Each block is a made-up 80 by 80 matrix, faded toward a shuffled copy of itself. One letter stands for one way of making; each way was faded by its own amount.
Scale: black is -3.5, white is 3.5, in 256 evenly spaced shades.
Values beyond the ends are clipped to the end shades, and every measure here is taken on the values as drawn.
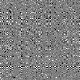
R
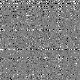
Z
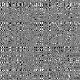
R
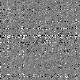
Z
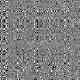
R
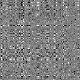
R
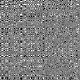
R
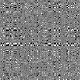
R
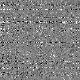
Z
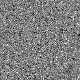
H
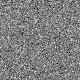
H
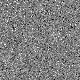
H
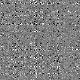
Z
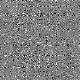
Z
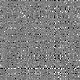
R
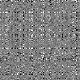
R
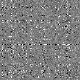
Z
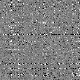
Z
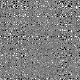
Z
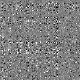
Z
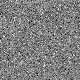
H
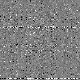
Z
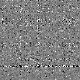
Z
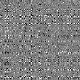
R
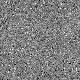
H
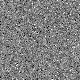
H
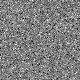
H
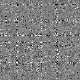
Z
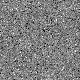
H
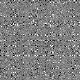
Z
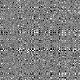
R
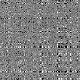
R
